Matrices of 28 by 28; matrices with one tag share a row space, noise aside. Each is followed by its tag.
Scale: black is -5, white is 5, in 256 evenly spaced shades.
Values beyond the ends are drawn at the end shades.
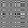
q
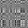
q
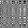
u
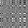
u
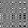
u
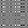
q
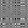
q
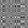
q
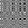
u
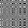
u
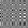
u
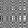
u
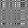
q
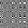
u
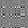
q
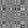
q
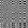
u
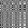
u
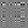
q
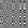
u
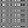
q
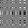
u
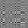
q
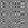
q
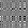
u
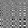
u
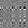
u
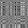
q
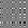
u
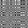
q
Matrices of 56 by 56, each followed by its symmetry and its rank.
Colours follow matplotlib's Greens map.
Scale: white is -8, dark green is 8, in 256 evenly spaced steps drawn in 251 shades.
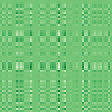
neither, rank one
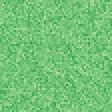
antisymmetric, full rank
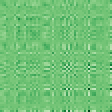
symmetric, rank three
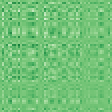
antisymmetric, rank two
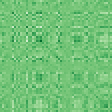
symmetric, rank three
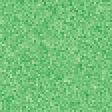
antisymmetric, full rank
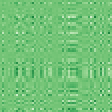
antisymmetric, rank two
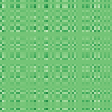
neither, rank one
